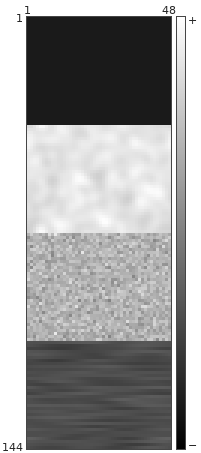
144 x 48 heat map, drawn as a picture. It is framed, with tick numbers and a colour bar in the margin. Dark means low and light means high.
It is made of 4 by 1 panels. Panel 1,1: very low, flat. Panel 2,1: very high, blotchy, faint in contrast. Panel 3,1: high, fine-grained. Panel 4,1: low, streaked across, faint in contrast.
